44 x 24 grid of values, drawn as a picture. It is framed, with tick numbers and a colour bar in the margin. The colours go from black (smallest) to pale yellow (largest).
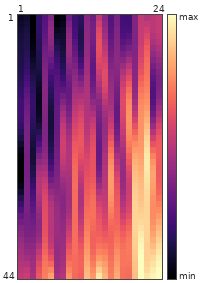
Ninth with the highest average: bottom right. Slope: up to the bottom right. Grain: streaks running down. Ninth with the lowest average: top left.
